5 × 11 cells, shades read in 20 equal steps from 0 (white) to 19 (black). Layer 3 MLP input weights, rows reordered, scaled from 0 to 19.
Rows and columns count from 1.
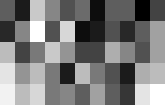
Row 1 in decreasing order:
19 18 17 14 13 12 12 12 11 9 4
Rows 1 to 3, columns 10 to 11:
19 14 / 12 7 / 13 7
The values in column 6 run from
5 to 18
